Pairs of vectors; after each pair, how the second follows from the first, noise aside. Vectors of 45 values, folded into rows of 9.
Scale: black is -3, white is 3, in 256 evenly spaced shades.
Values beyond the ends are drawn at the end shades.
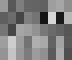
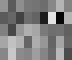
copied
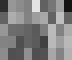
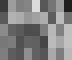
copied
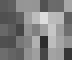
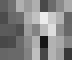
copied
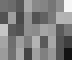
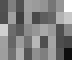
copied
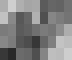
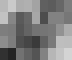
copied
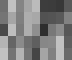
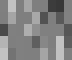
partly zeroed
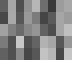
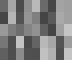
copied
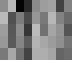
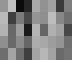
copied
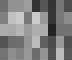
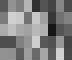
copied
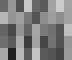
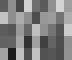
copied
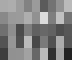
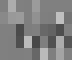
partly zeroed
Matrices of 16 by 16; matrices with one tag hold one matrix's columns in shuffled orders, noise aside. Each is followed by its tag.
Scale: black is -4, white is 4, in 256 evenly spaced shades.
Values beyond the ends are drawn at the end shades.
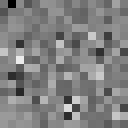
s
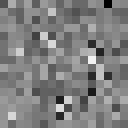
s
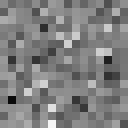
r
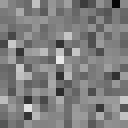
s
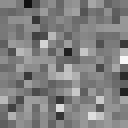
s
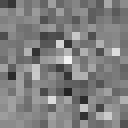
s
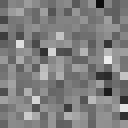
s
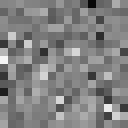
s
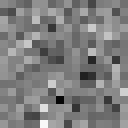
r
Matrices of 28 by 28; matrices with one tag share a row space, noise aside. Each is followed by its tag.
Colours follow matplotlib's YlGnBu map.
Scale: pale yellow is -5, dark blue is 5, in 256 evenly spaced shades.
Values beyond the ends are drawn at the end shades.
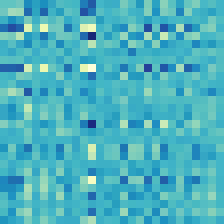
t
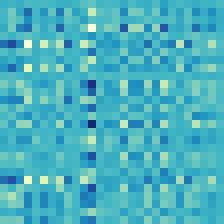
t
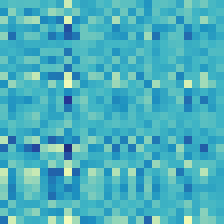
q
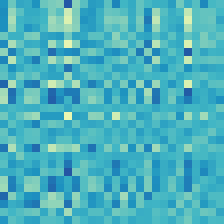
q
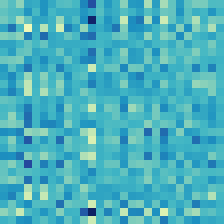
t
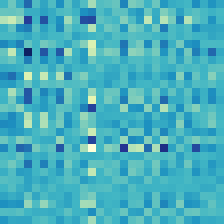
t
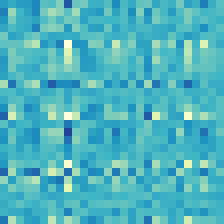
q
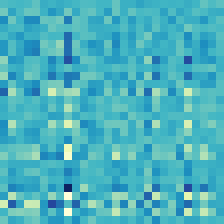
q
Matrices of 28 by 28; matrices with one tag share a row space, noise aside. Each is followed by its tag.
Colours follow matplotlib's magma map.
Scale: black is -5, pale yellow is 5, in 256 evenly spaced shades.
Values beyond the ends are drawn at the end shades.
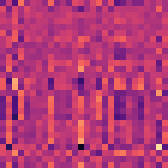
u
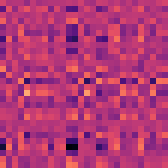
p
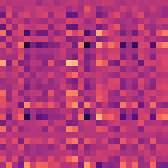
p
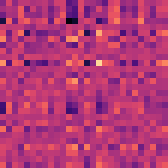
p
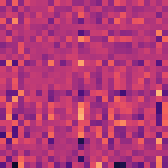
u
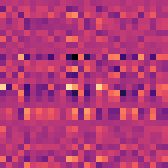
p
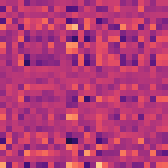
p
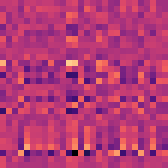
p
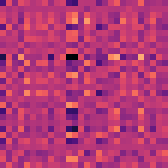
p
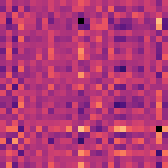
u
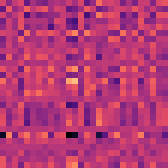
p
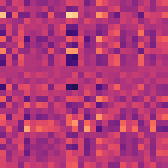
p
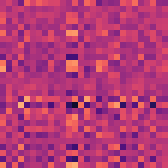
p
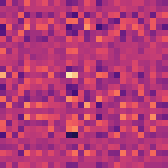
p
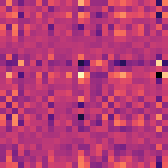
u
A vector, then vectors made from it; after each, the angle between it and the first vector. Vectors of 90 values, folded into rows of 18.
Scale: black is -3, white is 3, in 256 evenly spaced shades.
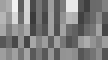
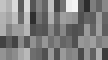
nearly parallel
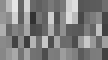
nearly parallel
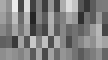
nearly parallel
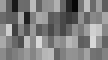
partly opposed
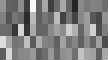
partly opposed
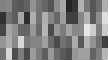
partly opposed
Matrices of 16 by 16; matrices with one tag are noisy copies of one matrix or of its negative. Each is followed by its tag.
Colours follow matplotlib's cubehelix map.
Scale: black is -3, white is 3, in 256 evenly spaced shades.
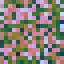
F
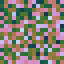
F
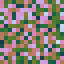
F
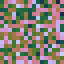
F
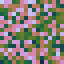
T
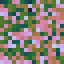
T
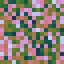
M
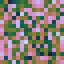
M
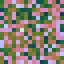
F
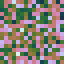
F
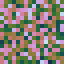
F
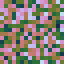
F
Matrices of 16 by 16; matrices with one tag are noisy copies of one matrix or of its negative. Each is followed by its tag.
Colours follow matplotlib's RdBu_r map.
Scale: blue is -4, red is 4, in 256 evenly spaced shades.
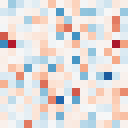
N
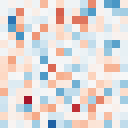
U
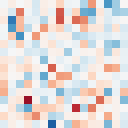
U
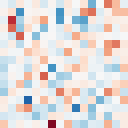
U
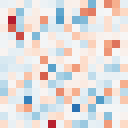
U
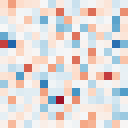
N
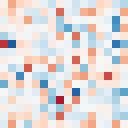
N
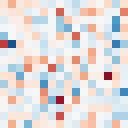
N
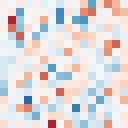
U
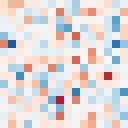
N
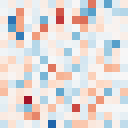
U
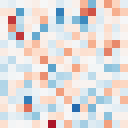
U
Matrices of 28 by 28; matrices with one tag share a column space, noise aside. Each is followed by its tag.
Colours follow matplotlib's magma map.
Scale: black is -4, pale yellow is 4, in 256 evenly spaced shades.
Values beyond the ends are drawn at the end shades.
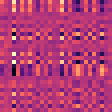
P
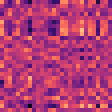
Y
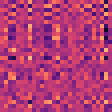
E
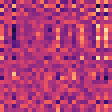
E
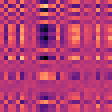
E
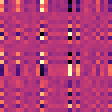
P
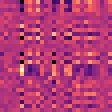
P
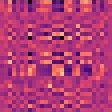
P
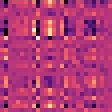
Y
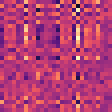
E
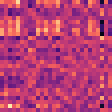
Y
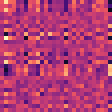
P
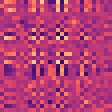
P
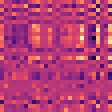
E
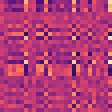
P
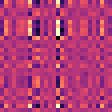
Y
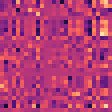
Y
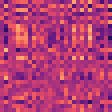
E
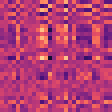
E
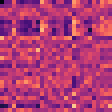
Y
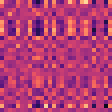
Y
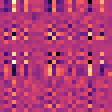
P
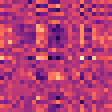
E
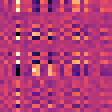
P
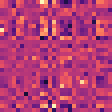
Y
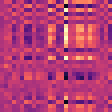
E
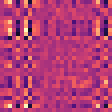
Y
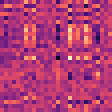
E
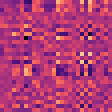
P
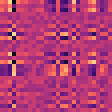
P
